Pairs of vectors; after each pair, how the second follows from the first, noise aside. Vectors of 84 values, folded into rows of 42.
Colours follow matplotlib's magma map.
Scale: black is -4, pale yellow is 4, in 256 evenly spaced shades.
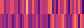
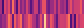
wrapped around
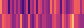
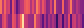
wrapped around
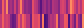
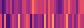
wrapped around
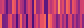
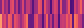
wrapped around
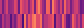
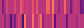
partly zeroed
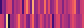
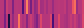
partly zeroed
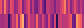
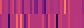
partly zeroed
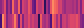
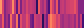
wrapped around
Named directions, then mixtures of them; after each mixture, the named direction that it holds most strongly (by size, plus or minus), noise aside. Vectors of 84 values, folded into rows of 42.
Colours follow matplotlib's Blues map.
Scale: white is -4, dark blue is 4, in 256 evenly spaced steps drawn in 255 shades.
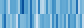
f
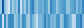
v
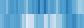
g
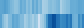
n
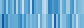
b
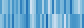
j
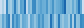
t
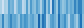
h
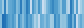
b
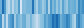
v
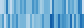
t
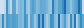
t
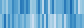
j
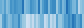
g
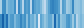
b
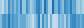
j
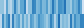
t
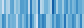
f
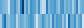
f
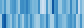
f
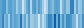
b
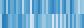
b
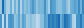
v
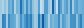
h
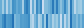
j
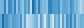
b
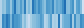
t
